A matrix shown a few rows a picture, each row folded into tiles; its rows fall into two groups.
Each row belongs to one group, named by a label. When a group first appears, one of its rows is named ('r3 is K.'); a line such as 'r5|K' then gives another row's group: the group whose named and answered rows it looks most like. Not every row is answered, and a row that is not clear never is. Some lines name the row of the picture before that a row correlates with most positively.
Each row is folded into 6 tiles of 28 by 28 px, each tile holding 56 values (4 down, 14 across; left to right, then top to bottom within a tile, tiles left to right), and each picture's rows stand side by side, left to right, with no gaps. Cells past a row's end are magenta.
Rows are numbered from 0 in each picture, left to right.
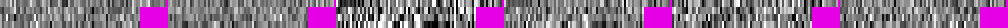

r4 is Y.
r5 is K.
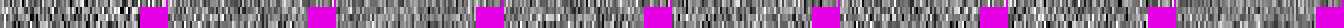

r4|Y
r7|Y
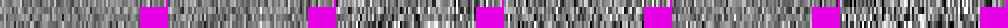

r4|K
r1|Y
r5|Y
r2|Y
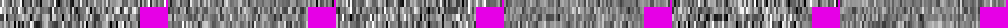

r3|K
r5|Y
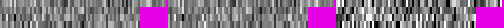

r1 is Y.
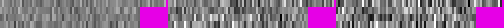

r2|K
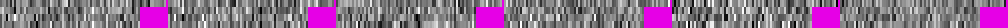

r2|Y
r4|K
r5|K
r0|Y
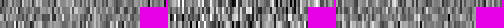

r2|K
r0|K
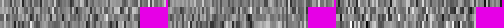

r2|K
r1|Y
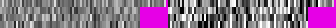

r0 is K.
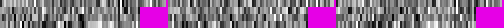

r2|Y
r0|Y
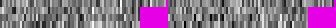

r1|K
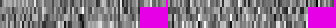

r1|K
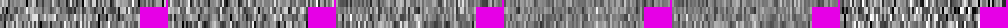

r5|K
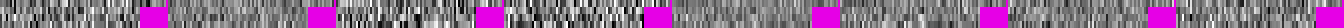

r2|Y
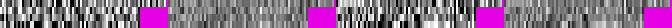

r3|Y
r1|Y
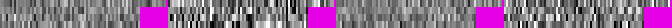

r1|Y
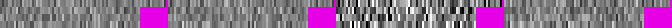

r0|K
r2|K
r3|K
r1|K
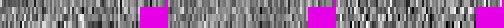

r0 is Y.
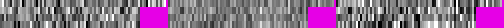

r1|Y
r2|Y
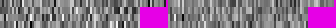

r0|K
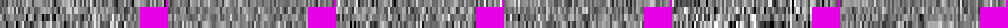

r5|Y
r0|K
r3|Y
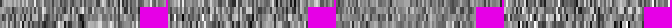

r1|Y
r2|K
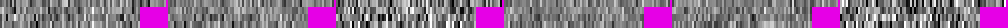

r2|K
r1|K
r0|Y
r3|K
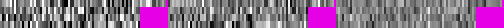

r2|Y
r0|Y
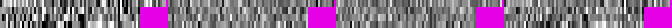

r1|K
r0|Y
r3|Y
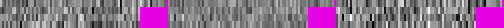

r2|Y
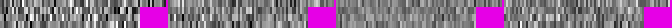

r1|Y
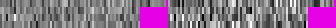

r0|Y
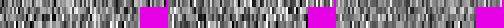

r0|K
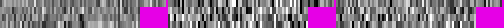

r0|Y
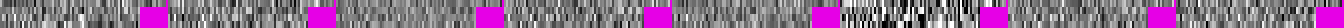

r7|K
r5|Y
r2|K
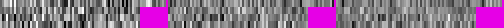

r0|Y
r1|K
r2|K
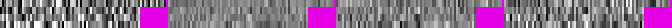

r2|Y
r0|K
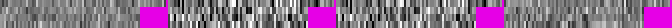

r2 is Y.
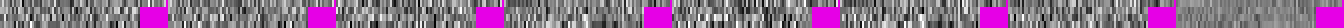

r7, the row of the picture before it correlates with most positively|3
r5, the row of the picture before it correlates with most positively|1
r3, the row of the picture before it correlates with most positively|1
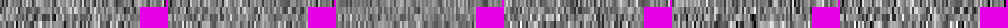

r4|Y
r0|K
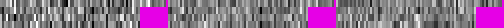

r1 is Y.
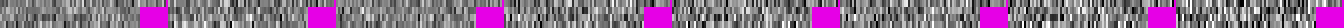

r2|K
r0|K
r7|Y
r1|K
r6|K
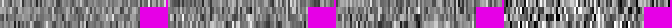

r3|K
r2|Y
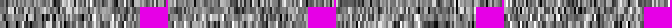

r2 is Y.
